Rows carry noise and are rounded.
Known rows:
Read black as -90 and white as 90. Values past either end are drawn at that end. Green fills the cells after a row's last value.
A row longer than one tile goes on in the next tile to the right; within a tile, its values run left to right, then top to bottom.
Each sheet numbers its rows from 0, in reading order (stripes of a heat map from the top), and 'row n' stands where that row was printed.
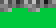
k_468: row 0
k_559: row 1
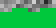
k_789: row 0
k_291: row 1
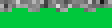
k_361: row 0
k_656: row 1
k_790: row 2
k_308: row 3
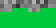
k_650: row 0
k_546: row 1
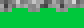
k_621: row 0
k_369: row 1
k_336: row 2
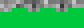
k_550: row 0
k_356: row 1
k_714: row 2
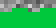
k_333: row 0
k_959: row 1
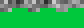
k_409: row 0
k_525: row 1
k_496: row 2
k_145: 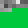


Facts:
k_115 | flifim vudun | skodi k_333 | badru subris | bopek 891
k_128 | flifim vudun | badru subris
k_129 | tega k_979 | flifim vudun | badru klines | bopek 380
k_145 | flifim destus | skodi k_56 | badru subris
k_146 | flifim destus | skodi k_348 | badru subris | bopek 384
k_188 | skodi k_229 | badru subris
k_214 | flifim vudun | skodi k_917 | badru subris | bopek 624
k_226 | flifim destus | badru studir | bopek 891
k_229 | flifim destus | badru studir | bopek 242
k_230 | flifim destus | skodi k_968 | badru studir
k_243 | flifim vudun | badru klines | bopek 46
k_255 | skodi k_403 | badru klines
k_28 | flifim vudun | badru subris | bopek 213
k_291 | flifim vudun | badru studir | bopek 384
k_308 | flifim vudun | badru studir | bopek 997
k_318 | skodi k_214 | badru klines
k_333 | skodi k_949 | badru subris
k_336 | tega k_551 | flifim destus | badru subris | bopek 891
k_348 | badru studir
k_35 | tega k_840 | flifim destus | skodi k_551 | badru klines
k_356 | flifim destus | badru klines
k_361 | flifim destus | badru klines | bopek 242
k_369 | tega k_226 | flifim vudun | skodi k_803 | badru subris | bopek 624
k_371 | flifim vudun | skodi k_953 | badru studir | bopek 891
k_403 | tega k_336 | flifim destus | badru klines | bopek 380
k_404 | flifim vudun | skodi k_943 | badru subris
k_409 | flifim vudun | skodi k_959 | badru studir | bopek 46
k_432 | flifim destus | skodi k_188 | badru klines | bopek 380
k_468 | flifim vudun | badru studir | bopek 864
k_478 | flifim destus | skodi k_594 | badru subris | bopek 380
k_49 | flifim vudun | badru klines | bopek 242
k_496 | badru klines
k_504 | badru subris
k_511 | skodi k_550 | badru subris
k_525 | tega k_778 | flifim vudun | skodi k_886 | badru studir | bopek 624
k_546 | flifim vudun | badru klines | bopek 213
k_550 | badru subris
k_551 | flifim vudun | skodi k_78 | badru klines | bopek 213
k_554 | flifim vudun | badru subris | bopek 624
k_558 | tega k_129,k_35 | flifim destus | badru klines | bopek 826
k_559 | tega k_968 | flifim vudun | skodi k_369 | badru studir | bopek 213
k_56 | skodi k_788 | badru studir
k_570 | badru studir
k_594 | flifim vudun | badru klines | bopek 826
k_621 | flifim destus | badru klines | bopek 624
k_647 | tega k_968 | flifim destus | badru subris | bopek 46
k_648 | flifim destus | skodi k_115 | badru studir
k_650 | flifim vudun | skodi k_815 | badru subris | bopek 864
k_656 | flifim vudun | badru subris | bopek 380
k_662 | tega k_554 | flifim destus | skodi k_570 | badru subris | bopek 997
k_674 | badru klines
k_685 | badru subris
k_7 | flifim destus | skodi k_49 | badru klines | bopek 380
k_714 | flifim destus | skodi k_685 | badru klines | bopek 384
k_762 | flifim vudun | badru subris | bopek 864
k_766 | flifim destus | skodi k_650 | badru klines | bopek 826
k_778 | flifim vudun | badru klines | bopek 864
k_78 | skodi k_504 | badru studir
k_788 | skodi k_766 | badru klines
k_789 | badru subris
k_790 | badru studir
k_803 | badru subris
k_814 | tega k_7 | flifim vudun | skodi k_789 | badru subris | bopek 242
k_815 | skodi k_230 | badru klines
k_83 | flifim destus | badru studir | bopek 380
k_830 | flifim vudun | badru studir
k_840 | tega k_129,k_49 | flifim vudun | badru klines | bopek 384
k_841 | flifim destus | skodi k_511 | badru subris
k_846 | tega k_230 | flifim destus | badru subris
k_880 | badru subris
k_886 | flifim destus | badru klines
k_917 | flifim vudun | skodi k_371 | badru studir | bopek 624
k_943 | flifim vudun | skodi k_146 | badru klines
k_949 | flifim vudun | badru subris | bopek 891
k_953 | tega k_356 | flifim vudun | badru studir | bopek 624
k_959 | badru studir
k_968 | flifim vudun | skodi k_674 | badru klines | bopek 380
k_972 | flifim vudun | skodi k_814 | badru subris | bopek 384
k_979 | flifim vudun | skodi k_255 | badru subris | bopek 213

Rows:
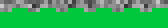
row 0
k_318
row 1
k_648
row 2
k_129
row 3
k_403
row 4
k_840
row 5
k_558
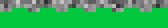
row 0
k_886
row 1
k_830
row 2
k_404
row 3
k_815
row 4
k_230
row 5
k_762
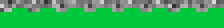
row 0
k_56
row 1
k_953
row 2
k_662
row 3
k_846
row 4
k_841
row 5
k_766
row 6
k_229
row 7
k_647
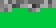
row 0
k_243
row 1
k_226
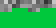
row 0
k_594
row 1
k_371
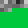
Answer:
k_917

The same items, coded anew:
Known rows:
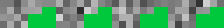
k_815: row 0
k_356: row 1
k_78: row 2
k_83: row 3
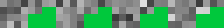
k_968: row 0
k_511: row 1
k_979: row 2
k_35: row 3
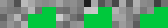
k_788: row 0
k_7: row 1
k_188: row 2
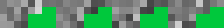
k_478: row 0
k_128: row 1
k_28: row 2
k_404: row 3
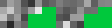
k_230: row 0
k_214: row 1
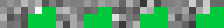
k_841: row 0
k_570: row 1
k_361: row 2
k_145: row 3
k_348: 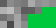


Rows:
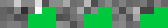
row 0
k_146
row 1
k_650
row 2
k_949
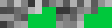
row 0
k_714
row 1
k_49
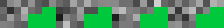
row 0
k_814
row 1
k_972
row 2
k_559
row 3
k_115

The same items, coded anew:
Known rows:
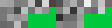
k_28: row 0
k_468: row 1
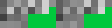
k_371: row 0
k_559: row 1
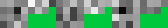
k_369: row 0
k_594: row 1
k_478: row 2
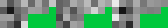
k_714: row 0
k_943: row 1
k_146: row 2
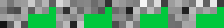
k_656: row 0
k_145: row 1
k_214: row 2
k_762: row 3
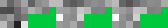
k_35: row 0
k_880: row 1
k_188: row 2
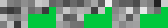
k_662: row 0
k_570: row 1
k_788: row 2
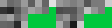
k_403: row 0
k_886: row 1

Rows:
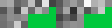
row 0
k_814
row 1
k_917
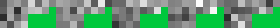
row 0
k_778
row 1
k_115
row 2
k_291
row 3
k_409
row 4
k_968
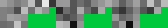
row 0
k_979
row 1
k_229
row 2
k_83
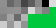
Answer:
k_674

